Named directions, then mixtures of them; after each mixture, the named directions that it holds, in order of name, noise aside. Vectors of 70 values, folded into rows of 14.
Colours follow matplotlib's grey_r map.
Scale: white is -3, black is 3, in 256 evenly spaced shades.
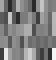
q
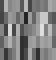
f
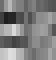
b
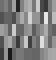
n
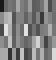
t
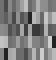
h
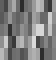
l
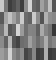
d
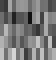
b, h, t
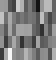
l, n, q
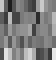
q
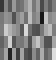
n, t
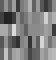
b, n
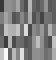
b, h, t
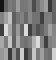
t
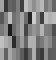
d, h, l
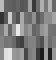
b, d, q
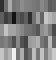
b, h, t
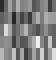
b, h, t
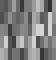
l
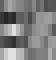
b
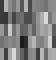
b, f, h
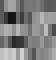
b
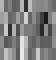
f
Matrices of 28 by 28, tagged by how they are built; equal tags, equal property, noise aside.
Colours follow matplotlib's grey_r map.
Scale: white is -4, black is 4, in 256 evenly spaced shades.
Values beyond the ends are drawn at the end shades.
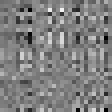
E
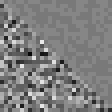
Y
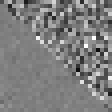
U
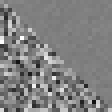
Y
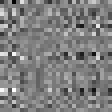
E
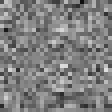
E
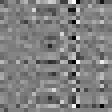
E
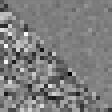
Y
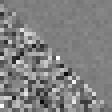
Y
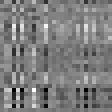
E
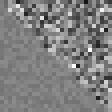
U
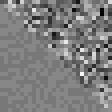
U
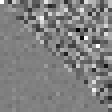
U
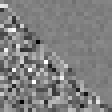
Y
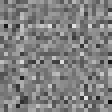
E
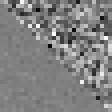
U
